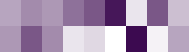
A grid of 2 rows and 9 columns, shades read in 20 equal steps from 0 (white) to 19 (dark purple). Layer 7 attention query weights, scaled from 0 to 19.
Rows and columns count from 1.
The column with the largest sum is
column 2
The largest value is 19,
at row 2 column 7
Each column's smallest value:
7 9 8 2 3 0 2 1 5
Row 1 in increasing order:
2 5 7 8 9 11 13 13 18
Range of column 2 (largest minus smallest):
4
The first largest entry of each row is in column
6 7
